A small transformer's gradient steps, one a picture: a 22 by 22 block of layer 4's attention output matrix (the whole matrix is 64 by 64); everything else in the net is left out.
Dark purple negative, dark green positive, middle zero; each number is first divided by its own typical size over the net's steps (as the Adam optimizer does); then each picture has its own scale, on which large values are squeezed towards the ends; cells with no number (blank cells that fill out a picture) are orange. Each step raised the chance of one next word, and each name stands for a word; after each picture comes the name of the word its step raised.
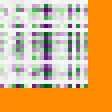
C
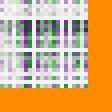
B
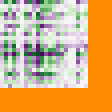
B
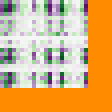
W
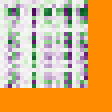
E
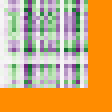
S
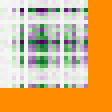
E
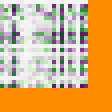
C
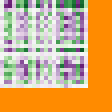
S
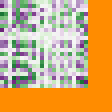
B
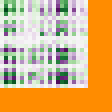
W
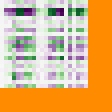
E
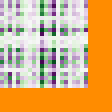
W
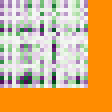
W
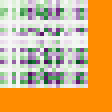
W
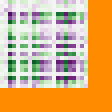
B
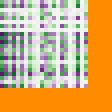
C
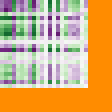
S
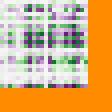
C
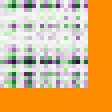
W
